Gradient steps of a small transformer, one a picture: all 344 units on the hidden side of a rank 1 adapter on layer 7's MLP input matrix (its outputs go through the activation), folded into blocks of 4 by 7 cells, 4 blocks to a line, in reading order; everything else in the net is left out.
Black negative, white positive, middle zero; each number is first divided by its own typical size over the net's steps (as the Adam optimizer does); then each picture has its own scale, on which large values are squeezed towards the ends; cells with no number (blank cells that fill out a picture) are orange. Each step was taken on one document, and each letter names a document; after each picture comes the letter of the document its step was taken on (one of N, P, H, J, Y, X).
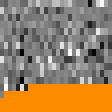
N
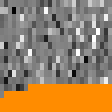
N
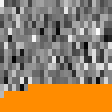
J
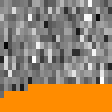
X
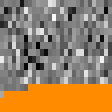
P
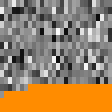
J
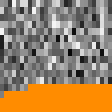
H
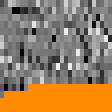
J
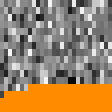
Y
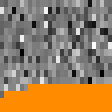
N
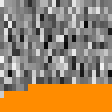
Y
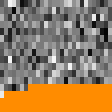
H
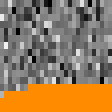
X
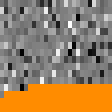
N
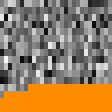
H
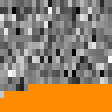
X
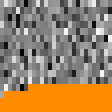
J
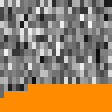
Y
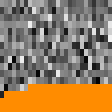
H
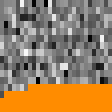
P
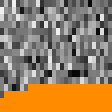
H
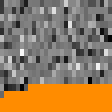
J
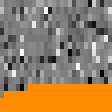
N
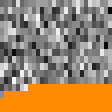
Y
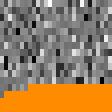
X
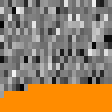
J
